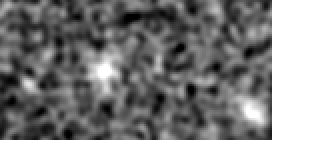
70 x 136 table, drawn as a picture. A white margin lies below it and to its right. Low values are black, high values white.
The halves do not mirror each other. There are no lone odd cells. There are two bumps.
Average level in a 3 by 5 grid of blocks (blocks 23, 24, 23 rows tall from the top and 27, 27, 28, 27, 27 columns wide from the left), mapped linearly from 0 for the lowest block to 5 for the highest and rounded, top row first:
2 1 1 2 2 / 2 4 4 2 2 / 0 1 2 2 5
